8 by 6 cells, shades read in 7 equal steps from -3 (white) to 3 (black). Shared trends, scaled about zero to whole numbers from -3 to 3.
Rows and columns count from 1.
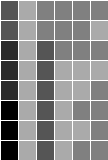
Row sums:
0 -1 2 -1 0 2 1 2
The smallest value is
-1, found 18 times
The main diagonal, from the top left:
1 -1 1 -1 -1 0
